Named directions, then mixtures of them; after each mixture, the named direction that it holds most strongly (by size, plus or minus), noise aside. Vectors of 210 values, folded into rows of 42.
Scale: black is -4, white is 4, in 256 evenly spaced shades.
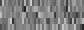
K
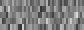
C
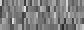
K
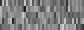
K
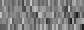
K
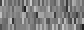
K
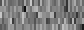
K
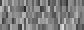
C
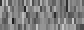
K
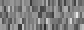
C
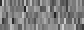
K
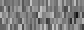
C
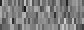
K
